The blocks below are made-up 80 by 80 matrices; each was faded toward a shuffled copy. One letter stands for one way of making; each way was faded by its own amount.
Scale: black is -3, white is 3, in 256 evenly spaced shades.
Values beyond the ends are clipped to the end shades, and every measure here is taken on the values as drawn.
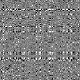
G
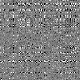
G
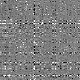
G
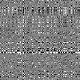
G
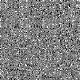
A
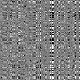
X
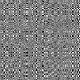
X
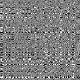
G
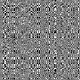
X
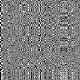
X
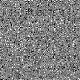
A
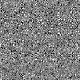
A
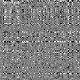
G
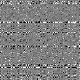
G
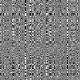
X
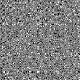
A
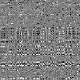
G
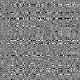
G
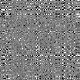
G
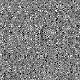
A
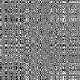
X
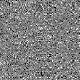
A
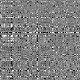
G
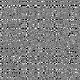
G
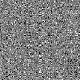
A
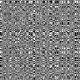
X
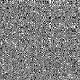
A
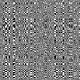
X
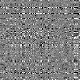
G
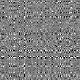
G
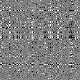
G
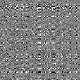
G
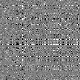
G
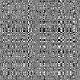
X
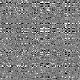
G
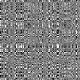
X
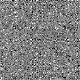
A
